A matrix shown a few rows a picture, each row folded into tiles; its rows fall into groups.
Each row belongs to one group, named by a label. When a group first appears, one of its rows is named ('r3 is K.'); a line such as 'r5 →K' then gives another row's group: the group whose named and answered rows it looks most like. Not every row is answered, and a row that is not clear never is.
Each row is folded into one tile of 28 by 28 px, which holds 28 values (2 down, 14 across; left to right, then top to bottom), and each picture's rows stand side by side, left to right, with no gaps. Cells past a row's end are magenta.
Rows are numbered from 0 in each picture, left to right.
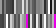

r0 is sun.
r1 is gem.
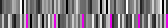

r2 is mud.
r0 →gem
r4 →sun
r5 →gem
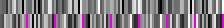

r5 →sun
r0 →gem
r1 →mud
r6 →gem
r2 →gem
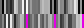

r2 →gem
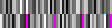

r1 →gem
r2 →mud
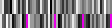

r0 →mud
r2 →mud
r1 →gem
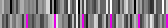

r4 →gem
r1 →gem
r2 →gem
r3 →sun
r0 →mud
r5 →sun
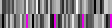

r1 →mud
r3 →mud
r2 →mud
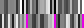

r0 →gem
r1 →gem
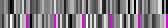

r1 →sun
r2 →sun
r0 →sun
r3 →sun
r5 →gem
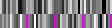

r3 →sun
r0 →sun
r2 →gem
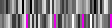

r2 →mud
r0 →gem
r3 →mud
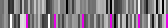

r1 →sun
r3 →gem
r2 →mud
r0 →sun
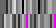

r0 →gem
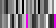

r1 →mud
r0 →gem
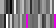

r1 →sun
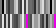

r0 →sun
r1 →gem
